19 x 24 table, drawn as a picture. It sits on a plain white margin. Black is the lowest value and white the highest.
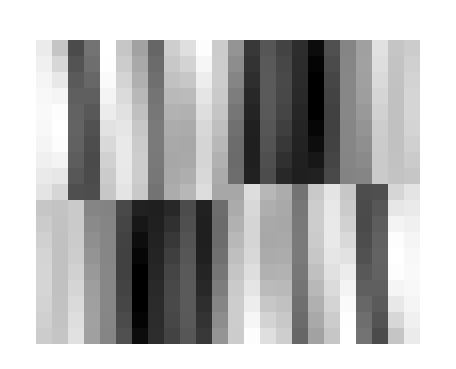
Symmetry: a half turn. Grain: streaks running down. Slope: none.
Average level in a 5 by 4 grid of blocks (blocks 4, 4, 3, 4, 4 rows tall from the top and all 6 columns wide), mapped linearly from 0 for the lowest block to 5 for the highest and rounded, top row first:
5 5 0 4 / 5 5 0 4 / 4 3 3 4 / 4 0 5 5 / 4 0 5 5
